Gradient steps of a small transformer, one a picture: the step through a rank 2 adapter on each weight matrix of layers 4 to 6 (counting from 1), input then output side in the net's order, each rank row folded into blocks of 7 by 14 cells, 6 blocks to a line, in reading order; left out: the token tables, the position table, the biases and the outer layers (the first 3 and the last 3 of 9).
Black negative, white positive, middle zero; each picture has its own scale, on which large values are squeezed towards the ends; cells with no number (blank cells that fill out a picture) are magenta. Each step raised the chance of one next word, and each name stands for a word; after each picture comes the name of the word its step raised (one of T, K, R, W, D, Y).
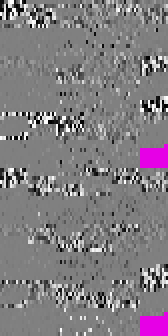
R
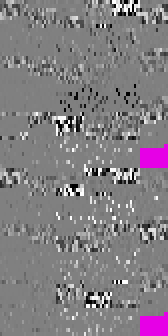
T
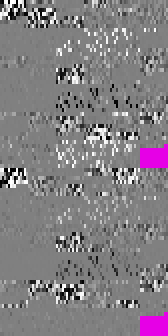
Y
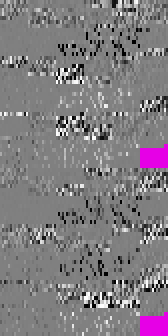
R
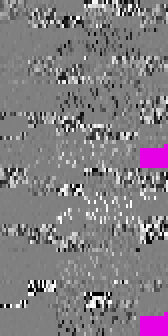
T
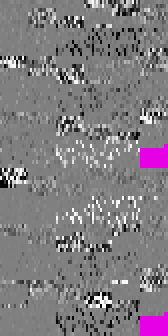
T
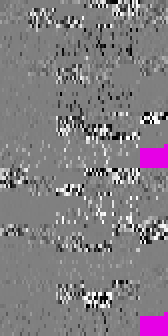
T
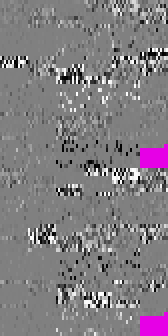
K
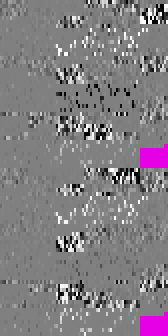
Y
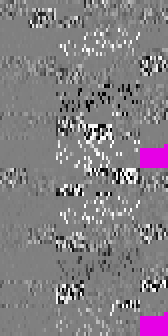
Y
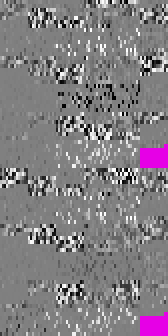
Y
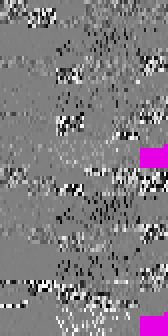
R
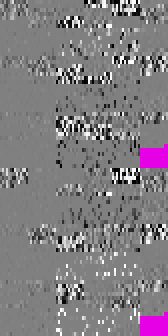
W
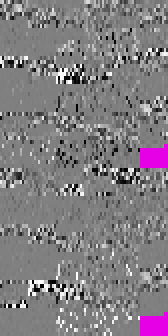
W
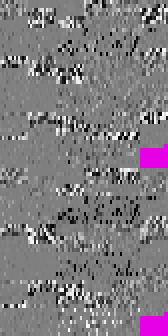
R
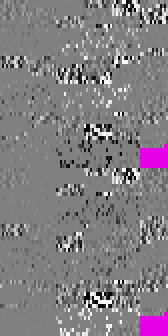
K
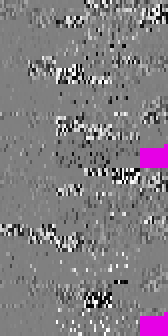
W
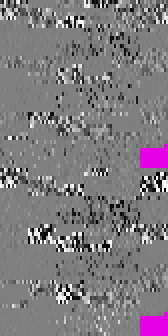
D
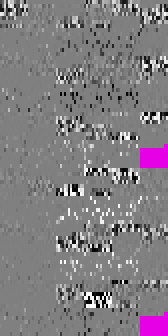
T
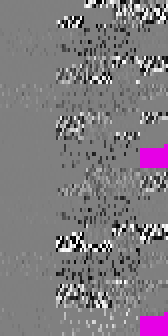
D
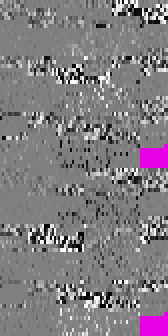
K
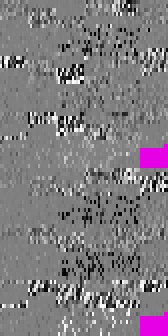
R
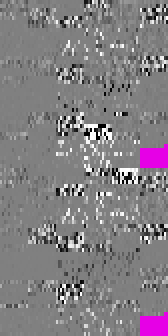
Y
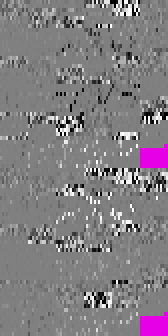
T
